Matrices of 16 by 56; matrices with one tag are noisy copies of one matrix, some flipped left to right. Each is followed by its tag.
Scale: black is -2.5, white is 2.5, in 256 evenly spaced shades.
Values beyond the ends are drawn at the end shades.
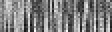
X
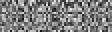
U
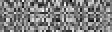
U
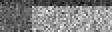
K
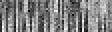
X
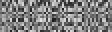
U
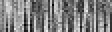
X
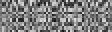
U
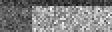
K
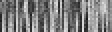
X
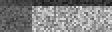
K
